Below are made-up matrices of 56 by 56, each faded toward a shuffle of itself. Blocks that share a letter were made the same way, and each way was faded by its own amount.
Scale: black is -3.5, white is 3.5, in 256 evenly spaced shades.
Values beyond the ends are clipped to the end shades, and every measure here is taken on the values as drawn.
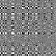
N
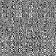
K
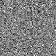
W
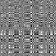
N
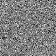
W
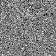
W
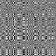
N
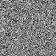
W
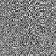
K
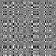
N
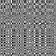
N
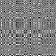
N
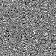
W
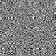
K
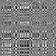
N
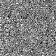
W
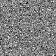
W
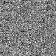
W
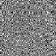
K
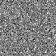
W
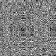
K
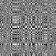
N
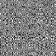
K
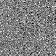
W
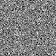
W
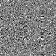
W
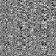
K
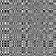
N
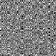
K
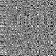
K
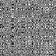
K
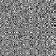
K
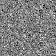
W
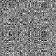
K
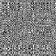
K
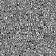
W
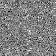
W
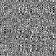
K
